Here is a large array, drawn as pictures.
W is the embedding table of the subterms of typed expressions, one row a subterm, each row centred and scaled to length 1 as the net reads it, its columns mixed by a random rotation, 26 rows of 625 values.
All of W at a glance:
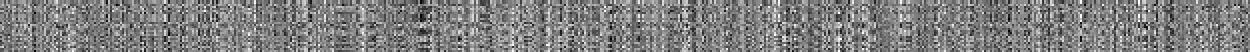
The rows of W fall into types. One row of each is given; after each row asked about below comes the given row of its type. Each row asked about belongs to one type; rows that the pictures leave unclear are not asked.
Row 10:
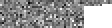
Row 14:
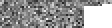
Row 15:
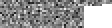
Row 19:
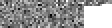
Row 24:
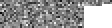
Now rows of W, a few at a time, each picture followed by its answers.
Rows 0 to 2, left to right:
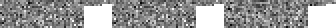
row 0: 10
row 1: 10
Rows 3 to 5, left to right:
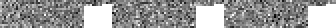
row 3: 15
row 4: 24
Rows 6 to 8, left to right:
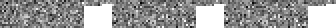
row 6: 24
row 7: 10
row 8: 10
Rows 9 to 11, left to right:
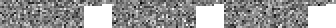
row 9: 15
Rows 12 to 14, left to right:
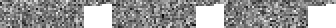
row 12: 19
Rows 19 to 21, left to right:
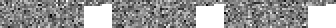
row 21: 24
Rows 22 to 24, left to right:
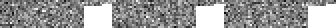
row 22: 14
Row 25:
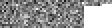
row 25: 24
